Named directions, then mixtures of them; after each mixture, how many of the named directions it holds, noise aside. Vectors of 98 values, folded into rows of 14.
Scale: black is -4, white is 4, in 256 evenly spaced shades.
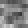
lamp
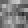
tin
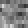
two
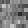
two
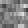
two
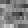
two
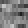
two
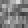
one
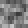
one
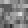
two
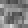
one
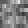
one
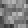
one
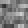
two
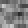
two
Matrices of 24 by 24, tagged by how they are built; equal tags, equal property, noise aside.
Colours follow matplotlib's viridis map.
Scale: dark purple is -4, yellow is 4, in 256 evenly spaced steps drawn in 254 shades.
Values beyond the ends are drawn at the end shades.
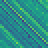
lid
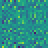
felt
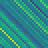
lid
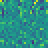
felt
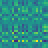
felt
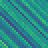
lid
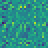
felt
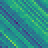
lid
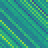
lid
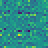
felt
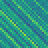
lid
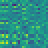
felt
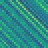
lid
